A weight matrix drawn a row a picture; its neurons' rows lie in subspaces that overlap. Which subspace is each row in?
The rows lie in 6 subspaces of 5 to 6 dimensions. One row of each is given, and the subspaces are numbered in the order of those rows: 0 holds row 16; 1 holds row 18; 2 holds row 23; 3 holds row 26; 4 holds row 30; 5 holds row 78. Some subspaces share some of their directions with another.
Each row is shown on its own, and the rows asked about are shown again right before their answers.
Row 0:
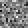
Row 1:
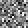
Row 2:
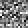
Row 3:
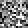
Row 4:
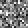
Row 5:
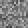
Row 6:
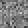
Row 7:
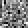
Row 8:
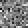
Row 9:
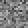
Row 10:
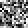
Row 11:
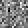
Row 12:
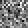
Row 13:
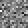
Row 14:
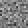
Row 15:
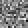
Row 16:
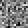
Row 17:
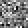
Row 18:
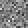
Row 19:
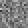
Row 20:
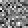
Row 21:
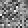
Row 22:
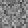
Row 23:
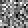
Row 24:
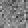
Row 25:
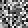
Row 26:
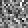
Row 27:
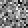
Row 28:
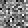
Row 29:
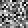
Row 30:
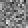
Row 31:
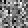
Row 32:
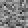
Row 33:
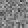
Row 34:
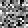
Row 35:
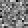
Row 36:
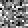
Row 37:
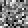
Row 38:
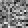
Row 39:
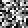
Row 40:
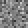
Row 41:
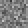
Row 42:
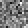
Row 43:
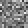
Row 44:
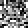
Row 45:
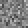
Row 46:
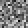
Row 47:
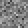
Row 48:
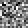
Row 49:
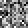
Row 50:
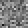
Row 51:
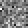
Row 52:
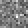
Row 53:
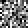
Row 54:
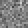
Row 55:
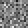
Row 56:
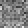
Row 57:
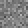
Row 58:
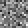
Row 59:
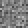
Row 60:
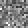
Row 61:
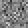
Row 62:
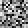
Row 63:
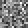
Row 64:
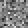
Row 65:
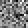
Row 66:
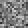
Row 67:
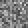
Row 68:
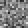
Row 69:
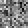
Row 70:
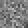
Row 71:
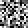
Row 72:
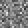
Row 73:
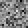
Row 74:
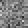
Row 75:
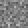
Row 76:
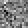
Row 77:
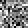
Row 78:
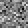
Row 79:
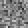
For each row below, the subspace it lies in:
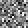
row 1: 1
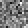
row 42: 3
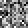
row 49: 3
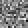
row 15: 1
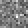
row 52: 2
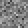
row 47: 5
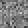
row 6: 3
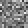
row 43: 4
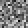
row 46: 2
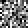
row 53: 0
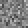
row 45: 1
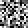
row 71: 2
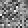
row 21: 0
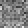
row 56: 4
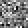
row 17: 0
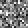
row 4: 3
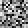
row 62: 3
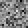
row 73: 4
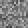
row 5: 3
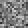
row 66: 2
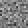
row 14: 0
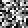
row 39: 0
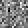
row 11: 0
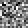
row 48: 0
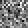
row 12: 3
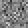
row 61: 5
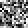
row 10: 5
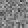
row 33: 3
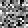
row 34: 3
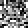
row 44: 4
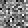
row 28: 1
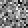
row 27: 3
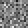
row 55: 2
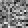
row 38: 5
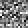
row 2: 0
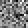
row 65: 2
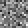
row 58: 2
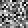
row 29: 5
